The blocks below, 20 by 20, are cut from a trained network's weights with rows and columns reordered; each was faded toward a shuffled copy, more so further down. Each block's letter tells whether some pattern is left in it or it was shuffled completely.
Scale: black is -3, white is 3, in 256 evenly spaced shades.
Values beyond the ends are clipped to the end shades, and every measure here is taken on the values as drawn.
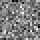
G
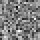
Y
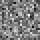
G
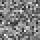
G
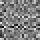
Y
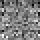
Y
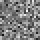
G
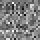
Y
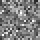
G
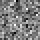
G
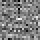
Y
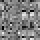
Y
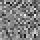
Y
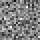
G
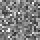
G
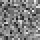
G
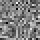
Y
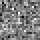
G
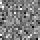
G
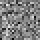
Y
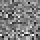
Y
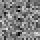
Y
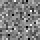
G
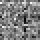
Y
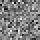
G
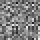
Y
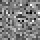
Y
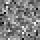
G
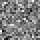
G
